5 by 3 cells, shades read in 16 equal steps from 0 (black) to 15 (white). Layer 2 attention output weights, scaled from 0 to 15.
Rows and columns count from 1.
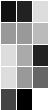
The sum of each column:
40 30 47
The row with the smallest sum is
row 1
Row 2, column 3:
11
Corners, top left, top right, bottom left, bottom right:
1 13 4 15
